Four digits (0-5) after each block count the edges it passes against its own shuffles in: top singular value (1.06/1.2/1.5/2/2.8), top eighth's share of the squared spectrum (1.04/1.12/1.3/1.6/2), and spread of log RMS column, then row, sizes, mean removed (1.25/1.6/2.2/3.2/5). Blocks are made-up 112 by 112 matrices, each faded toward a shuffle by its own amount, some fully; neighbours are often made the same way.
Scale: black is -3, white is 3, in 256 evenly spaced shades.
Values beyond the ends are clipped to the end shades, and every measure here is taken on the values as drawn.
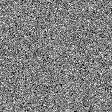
0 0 0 0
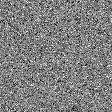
0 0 0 0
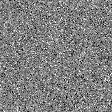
0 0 1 0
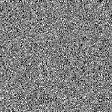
4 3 2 2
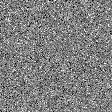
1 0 0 0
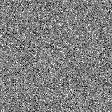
3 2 1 0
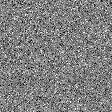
2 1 0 0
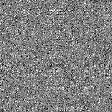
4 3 1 1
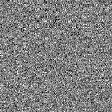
4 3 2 2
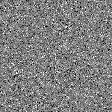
2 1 0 0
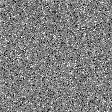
0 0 0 0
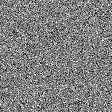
0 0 0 0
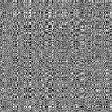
5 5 4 4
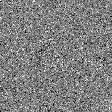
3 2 0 0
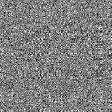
4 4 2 2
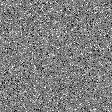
0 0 0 0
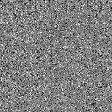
4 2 1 1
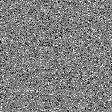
3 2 1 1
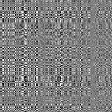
5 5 5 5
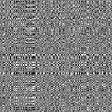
5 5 4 4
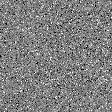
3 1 0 0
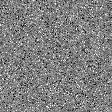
2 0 0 0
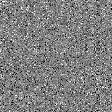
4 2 1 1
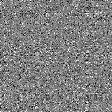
4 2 1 1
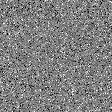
2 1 0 0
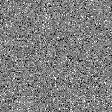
3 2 1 1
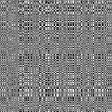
5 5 5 4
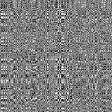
5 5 4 4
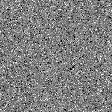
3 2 0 0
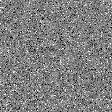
3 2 1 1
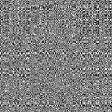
5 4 3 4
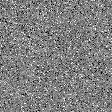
2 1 0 0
